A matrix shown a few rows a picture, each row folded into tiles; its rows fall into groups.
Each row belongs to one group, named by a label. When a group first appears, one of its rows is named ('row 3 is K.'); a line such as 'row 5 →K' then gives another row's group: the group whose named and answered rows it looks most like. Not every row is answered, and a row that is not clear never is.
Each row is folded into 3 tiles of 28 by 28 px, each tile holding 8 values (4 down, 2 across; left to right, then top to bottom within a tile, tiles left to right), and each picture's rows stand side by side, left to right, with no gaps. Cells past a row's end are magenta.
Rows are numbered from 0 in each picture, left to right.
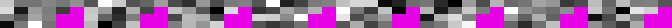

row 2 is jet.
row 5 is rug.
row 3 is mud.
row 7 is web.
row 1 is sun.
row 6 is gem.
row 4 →sun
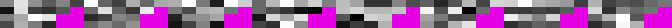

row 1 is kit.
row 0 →mud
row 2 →mud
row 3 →mud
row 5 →gem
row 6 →mud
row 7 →rug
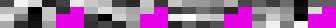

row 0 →sun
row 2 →mud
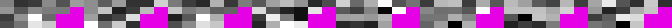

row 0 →rug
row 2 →rug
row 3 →jet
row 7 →web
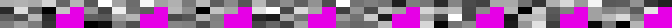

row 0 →kit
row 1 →mud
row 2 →web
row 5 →gem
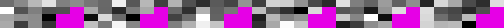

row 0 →gem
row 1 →jet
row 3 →jet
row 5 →sun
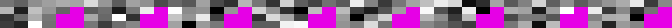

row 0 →rug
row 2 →gem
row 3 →jet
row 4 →sun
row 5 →sun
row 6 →web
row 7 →gem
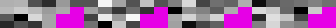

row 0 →web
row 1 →mud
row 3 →jet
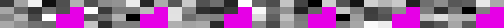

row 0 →sun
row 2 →sun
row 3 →gem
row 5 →mud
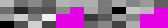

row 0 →mud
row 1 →web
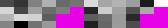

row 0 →gem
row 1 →kit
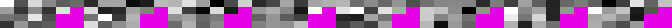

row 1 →sun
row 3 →jet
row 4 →web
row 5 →gem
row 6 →gem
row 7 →gem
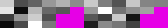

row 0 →rug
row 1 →kit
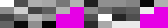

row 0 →kit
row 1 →jet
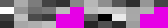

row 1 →web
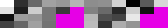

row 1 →sun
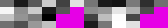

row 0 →gem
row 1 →rug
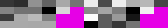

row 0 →jet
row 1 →kit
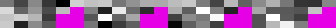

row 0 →gem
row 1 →mud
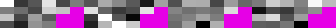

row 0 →kit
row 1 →jet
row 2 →web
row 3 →mud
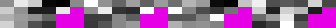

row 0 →sun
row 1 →kit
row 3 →rug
